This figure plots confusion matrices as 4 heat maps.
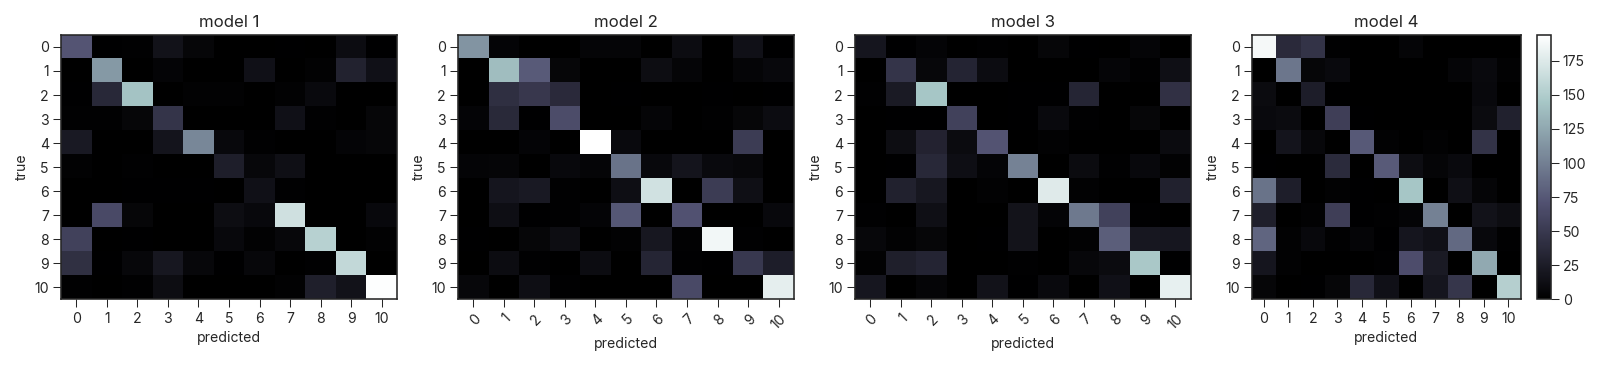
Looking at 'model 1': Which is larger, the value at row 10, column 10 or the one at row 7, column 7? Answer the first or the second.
the first
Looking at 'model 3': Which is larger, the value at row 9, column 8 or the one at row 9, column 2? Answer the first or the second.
the second
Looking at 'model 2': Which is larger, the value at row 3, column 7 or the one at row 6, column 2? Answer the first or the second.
the second
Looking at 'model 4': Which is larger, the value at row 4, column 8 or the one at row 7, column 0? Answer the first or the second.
the second
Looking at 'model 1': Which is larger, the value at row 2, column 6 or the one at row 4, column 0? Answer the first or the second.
the second
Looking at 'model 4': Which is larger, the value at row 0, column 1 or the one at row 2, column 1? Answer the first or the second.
the first
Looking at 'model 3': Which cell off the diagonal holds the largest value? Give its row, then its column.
7, 8
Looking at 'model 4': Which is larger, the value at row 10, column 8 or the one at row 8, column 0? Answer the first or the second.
the second
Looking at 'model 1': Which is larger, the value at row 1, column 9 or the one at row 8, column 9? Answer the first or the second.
the first
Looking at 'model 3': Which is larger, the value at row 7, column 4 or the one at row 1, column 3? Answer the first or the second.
the second
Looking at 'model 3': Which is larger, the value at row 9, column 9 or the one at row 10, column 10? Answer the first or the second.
the second
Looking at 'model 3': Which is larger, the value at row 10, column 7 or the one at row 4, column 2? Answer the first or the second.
the second
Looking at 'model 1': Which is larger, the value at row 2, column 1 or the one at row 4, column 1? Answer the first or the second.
the first
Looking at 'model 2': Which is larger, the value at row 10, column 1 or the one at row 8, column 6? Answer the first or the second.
the second
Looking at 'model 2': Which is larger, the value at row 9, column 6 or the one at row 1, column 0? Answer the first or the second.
the first
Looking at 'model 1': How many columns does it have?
11
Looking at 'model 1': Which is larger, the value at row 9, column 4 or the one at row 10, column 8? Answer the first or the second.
the second
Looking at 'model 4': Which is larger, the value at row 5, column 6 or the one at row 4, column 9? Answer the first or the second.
the second
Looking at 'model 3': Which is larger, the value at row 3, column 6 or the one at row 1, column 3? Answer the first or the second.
the second
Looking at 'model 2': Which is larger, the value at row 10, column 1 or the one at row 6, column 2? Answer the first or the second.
the second
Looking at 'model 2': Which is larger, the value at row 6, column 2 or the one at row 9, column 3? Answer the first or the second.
the first
